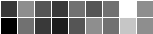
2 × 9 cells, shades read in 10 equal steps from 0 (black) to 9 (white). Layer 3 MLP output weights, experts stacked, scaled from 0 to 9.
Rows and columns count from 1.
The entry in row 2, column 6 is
5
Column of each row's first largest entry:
8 8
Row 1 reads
2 5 3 2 4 3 4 9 5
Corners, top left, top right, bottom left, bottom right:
2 5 0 5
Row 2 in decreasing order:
7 5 5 4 4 3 2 1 0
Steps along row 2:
up down down up up down up down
